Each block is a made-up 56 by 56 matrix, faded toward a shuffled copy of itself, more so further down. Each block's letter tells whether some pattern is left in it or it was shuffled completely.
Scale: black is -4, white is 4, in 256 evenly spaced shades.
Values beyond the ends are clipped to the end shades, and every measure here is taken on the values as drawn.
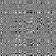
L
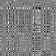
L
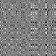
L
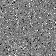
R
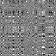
L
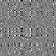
L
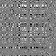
L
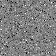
R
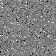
R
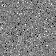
R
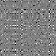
L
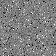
R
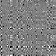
L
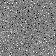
R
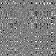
L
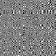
L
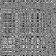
L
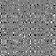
L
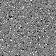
R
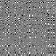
L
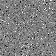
R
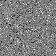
R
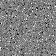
R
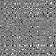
L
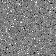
R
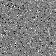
R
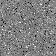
R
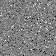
R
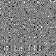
L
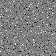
R
